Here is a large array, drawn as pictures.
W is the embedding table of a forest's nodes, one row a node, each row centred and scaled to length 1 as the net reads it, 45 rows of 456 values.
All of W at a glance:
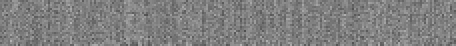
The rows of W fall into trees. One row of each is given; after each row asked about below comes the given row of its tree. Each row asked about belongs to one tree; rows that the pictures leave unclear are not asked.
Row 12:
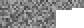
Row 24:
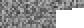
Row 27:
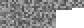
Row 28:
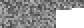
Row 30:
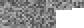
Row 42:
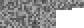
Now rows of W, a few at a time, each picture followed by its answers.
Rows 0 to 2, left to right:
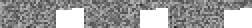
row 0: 28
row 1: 30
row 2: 28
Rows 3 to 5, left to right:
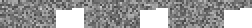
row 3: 12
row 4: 30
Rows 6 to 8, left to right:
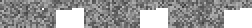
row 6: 24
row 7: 30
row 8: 30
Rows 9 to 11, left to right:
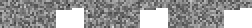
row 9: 27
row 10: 24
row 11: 12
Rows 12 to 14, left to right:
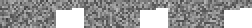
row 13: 42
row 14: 28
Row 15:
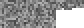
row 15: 28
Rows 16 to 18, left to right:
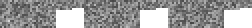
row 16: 24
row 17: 42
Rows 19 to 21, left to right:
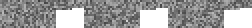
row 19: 27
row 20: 12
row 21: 28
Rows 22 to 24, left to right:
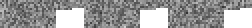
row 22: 27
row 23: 28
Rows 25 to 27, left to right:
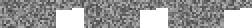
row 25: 28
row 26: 28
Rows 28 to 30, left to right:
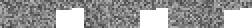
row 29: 12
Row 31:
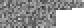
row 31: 42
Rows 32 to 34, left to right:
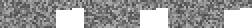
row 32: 24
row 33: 12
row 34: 28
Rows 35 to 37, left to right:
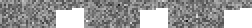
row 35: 12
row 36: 30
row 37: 30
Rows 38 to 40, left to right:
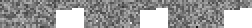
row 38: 24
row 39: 27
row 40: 12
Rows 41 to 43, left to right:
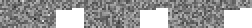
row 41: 12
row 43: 27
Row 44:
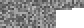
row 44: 42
